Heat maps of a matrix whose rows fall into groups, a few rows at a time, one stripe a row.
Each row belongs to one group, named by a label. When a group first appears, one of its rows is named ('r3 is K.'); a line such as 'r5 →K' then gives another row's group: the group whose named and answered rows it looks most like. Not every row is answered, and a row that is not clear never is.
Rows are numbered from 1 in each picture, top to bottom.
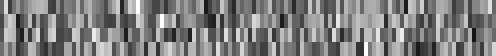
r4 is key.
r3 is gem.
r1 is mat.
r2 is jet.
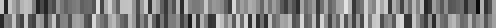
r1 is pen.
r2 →gem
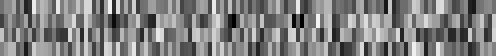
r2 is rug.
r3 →pen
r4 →mat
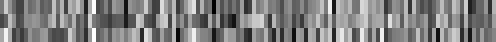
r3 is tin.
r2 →jet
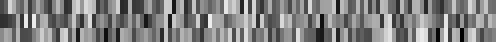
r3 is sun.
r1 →gem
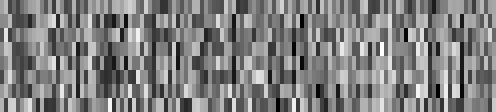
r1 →tin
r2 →sun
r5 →sun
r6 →jet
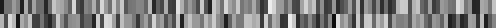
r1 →gem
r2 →pen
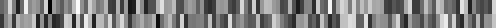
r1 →jet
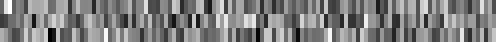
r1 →mat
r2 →gem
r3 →tin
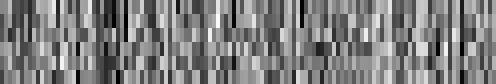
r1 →sun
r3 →rug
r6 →rug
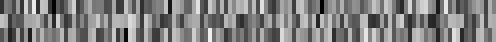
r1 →rug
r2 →tin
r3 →rug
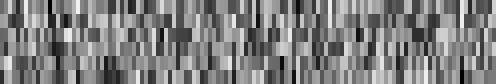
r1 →jet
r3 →key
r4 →key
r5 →sun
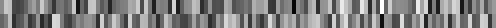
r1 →tin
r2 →gem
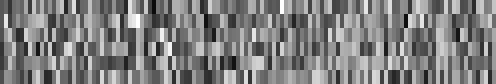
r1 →rug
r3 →jet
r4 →key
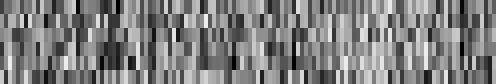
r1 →rug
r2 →pen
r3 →tin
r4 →rug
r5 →jet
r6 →pen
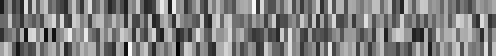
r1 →rug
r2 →gem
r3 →key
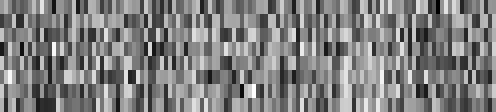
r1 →tin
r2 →gem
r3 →pen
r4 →gem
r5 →pen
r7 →pen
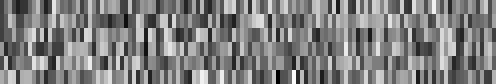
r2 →jet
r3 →key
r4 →key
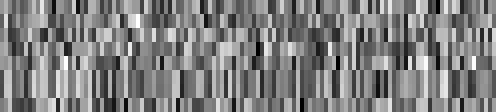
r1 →tin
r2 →mat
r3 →key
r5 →sun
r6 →mat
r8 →sun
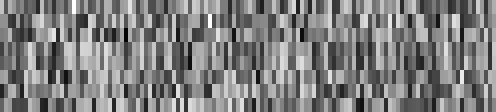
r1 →pen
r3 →sun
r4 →key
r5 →key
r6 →tin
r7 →gem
